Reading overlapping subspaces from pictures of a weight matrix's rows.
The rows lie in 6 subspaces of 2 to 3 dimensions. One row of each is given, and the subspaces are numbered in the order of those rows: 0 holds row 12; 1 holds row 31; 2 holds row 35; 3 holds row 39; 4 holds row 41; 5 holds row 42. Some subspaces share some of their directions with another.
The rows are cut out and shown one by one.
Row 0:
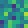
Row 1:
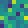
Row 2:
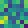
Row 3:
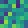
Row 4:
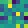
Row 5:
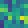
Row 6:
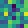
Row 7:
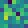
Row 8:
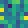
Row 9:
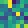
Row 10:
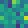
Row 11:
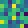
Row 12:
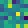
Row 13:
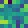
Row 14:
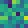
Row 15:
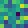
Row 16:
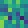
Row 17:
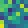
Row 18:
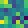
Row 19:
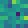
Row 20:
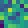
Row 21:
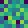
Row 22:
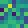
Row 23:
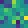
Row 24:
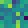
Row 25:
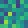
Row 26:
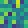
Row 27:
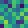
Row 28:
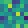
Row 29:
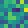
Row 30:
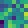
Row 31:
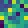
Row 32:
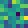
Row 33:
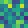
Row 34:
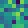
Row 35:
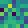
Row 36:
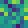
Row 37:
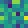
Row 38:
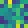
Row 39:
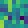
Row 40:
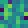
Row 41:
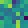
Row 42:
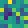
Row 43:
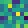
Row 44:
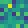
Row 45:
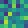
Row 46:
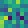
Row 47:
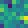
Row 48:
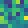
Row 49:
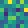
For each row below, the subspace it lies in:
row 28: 3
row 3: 2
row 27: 0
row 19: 0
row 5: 3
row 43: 3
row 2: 4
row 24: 4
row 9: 5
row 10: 4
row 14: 5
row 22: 2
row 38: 4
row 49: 5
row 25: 2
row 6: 1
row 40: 5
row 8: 5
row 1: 1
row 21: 4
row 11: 1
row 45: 2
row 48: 5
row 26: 2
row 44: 2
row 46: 3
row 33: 0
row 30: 1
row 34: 2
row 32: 0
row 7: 5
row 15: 0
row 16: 3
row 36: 1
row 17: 1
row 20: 1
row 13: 4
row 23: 4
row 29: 5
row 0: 1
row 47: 3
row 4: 0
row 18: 4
